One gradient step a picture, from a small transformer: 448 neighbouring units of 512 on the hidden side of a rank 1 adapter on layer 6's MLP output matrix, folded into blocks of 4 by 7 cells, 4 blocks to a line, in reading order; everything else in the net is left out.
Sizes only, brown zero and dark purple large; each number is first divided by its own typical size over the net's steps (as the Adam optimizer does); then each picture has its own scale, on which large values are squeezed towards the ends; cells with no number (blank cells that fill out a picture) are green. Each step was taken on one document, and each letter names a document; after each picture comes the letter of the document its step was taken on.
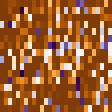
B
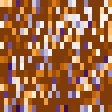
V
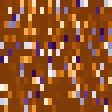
B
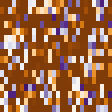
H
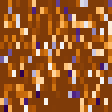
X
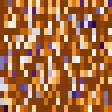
X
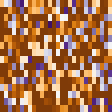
V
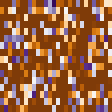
H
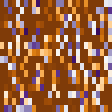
V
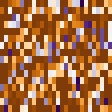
B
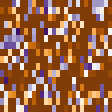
H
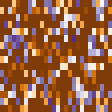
H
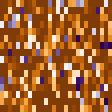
B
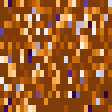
X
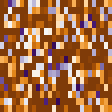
X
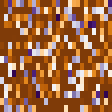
X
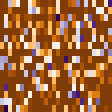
X
